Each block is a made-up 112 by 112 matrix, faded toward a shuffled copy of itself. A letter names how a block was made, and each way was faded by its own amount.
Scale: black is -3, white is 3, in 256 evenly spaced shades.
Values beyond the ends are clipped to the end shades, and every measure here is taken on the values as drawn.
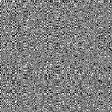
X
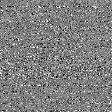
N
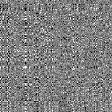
X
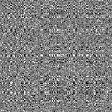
X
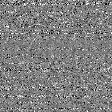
N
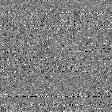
N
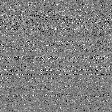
N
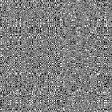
X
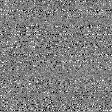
N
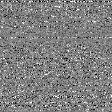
N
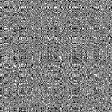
X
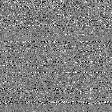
N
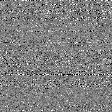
N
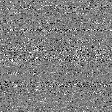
N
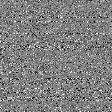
N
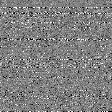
N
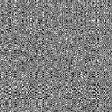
X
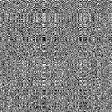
X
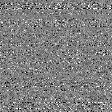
N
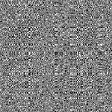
X
